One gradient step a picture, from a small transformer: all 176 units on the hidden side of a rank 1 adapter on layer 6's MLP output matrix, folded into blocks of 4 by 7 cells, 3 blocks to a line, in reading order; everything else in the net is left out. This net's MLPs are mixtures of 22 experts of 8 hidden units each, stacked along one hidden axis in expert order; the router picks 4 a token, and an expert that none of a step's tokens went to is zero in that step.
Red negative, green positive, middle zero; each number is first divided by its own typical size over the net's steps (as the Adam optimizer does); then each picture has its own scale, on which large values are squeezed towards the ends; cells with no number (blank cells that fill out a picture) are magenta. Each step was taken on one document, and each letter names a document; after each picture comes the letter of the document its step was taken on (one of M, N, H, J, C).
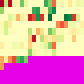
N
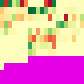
N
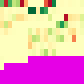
N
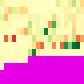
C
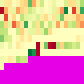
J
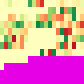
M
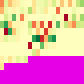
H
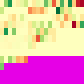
H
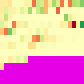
H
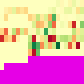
C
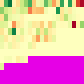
H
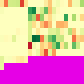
N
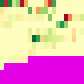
N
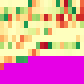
J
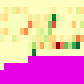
C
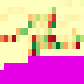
C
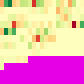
H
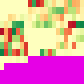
M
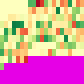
M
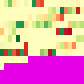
M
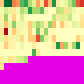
H
